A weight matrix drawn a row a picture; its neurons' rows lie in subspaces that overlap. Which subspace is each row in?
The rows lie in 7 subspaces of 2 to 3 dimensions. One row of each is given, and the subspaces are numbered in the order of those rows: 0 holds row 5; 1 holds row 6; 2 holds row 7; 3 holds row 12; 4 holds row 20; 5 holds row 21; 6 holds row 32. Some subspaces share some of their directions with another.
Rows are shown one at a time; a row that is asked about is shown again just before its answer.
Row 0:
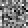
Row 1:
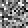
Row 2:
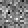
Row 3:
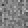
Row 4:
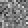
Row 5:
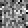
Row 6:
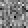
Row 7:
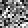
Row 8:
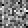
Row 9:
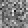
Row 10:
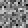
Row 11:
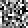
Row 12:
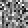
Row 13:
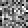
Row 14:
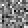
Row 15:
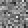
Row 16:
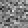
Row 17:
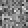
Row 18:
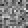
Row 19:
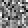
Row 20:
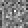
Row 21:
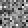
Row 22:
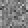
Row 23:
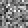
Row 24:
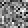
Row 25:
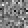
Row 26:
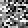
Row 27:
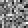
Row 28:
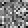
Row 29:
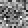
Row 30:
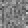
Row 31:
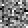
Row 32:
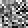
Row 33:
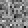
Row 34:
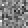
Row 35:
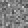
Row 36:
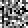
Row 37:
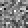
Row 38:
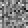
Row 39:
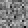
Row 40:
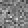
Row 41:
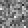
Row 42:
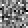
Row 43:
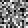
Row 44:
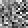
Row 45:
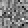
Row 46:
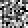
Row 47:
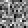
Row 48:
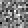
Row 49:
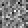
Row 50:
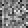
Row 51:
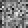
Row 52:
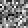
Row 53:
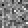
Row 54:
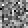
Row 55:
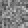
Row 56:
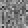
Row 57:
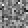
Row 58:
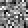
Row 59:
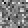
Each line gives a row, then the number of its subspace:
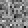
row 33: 1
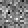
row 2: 2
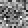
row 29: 3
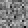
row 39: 1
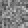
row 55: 2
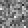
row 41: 1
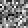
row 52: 3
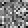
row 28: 6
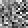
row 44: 6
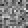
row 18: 3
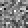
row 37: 6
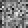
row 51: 0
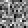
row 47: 1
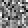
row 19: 6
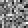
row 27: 3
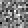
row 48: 4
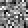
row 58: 0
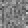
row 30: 0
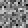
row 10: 5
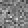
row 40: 2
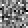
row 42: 3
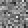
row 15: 0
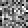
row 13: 5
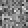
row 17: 5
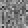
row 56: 0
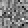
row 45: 2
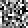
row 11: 3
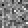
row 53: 3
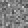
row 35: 3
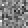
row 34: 5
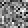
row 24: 6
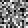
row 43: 6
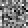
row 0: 5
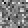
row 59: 6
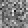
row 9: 4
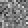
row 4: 3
